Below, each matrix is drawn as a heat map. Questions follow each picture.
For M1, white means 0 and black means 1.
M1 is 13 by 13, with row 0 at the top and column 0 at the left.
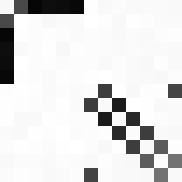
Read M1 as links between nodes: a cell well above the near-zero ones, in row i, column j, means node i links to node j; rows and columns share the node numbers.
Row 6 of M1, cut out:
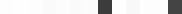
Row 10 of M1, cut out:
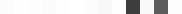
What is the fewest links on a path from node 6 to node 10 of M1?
3
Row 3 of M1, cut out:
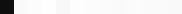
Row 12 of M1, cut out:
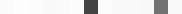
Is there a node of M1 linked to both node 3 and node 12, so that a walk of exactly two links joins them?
no
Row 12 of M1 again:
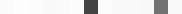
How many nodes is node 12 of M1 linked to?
2
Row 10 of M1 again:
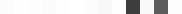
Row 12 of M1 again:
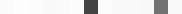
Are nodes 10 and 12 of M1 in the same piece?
yes
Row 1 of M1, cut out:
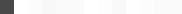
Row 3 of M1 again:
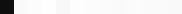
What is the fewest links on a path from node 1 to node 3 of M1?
2
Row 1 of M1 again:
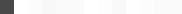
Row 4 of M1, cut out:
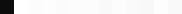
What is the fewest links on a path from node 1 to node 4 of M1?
2
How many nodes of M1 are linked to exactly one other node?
5
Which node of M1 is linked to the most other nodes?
node 0
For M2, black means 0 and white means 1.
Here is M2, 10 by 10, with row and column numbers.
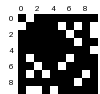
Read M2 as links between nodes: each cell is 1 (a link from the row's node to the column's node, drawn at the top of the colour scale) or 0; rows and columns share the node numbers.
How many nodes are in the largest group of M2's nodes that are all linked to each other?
2
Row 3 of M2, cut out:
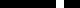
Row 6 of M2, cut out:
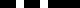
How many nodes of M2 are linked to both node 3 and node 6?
0
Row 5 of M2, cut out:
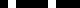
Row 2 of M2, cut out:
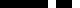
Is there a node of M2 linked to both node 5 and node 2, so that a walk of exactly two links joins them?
yes
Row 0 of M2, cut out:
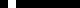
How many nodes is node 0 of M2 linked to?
1
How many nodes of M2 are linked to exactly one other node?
4
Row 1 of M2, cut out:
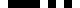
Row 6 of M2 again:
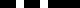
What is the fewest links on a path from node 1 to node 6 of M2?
2
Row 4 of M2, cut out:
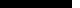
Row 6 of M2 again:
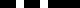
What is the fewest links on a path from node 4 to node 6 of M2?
3
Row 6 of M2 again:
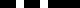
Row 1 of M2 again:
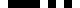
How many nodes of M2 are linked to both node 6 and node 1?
1
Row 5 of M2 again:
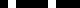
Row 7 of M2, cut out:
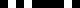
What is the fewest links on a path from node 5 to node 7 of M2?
2
